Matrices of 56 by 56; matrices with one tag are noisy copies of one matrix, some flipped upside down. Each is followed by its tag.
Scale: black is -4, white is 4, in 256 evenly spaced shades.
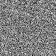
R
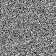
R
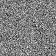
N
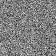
N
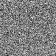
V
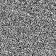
R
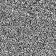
R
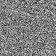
R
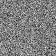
N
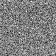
V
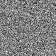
R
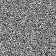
N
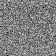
V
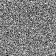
V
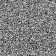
V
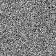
N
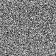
V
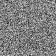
V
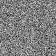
N
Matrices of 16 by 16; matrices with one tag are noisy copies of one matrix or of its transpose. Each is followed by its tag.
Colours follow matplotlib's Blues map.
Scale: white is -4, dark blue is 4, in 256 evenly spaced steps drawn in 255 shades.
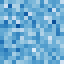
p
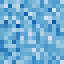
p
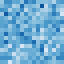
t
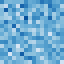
p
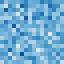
p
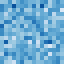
t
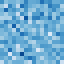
p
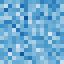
p
